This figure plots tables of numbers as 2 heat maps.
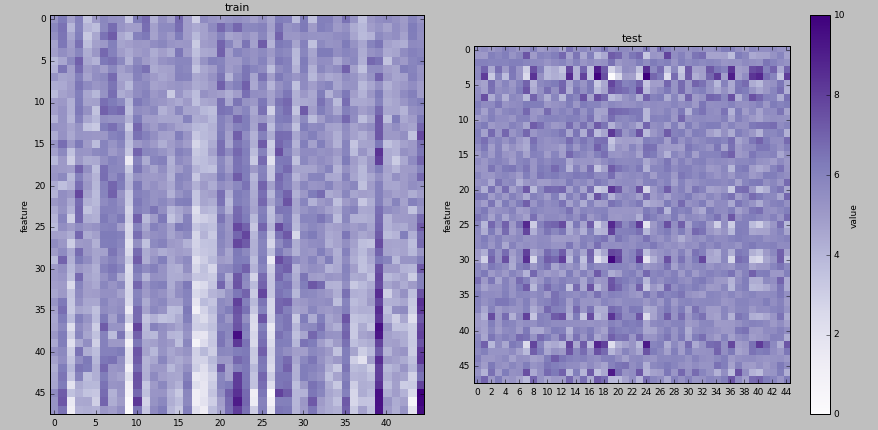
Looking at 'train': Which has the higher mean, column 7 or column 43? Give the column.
7
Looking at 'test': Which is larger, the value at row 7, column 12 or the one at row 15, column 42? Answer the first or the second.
the second
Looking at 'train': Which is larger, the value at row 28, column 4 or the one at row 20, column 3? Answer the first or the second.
the second
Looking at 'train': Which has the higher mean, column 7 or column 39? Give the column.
39
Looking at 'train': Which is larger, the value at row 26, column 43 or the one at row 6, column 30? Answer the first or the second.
the second
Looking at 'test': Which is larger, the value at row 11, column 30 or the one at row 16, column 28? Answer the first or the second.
the first
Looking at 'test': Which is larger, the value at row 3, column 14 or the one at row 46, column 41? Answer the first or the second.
the second
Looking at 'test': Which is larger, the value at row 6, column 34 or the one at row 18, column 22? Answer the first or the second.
the second
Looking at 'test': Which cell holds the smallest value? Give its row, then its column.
4, 19
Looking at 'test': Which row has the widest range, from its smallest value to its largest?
4
